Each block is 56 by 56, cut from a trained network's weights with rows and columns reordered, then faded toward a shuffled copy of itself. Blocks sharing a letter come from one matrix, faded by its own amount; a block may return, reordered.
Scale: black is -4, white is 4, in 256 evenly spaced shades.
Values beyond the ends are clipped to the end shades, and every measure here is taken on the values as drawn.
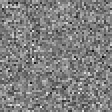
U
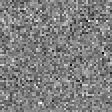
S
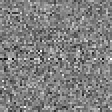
S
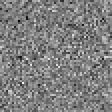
S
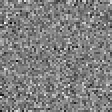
S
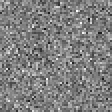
U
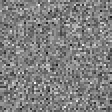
U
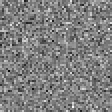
U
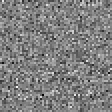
S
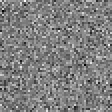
U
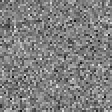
U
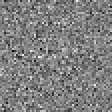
S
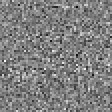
U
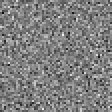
U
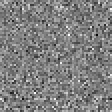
S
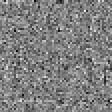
S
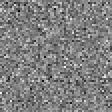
S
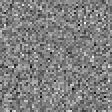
S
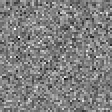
S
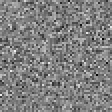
U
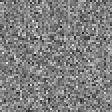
U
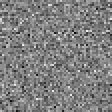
S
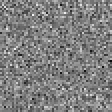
S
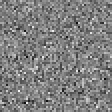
S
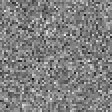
U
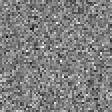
U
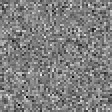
S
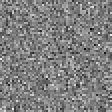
U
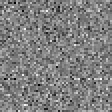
S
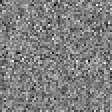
S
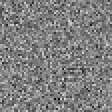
S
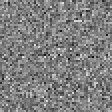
S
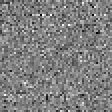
S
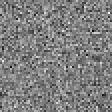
U
